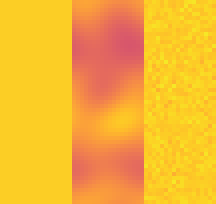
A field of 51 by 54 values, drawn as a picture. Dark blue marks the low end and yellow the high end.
The table splits into one row of 3 panels. Panel 1,1: very high, flat. Panel 1,2: high, smooth. Panel 1,3: very high, fine-grained, faint in contrast.
